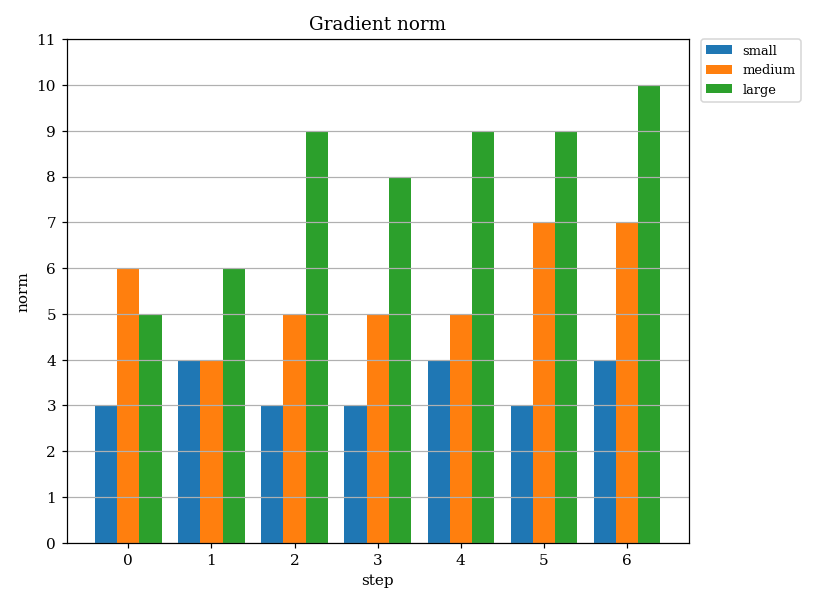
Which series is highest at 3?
large
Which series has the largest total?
large
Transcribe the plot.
Title: Gradient norm
x-axis: step, ticks 0 1 2 3 4 5 6
y-axis: norm, ticks 0 1 2 3 4 5 6 7 8 9 10 11
Legend: small, medium, large
Values:
small: 3 4 3 3 4 3 4
medium: 6 4 5 5 5 7 7
large: 5 6 9 8 9 9 10
